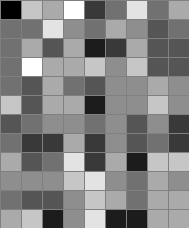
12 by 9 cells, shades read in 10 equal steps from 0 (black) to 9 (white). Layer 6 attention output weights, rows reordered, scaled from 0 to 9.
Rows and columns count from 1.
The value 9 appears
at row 1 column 4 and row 4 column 2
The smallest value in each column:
0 2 1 4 1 1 1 3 2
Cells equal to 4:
18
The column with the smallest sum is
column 5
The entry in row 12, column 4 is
5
